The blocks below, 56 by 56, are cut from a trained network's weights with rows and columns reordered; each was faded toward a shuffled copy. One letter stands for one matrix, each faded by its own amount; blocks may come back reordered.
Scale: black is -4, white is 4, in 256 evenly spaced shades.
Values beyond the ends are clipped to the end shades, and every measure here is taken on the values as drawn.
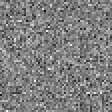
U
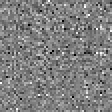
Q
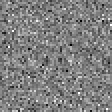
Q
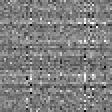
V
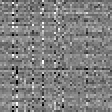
V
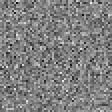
U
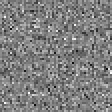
Q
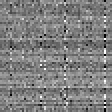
V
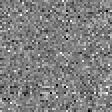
Q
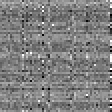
V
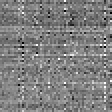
V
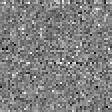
Q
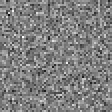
U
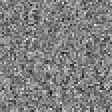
U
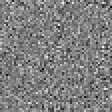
Q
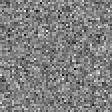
U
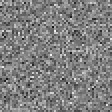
U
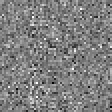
Q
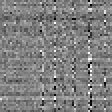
V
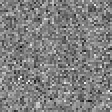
U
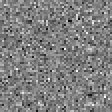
Q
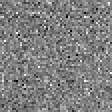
Q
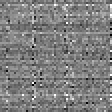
V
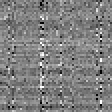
V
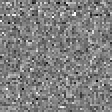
Q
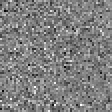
Q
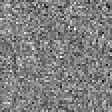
U
